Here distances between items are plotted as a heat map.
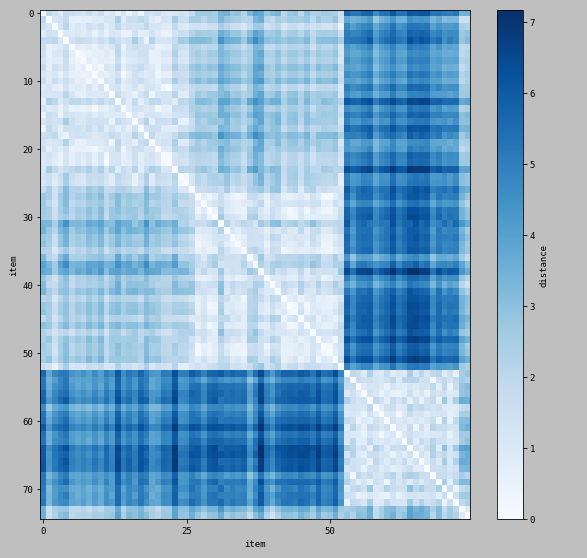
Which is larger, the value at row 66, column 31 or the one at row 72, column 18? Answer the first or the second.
the first
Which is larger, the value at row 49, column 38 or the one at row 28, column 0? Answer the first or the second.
the second
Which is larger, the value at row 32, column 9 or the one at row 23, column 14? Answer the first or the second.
the first
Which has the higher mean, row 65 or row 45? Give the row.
65
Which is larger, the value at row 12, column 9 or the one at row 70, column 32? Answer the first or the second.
the second
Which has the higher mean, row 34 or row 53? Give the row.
53
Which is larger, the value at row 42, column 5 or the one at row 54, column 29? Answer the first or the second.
the second
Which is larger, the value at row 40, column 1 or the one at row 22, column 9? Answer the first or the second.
the first
